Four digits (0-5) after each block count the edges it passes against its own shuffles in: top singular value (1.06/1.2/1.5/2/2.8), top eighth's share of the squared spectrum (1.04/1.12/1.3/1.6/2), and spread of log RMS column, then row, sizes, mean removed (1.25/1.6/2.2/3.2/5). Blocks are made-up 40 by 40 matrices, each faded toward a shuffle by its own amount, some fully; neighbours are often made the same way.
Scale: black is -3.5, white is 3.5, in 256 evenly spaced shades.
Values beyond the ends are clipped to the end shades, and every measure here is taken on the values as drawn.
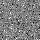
0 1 0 0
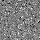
0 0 0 0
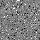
2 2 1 0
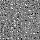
2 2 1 0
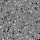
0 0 0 1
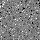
0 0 0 0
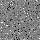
0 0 0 0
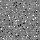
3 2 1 0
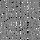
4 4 2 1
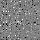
3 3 1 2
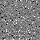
2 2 0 0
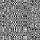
4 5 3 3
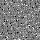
0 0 0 0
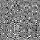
3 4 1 2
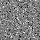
0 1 0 0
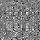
3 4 1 2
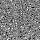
0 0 0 0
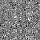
3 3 1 0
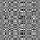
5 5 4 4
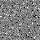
2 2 0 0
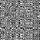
4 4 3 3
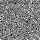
1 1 0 0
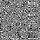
3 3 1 1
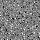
0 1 0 0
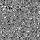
2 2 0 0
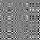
4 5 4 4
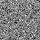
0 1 0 0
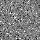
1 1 0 0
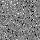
1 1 0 0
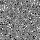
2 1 0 0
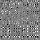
4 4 2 2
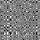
4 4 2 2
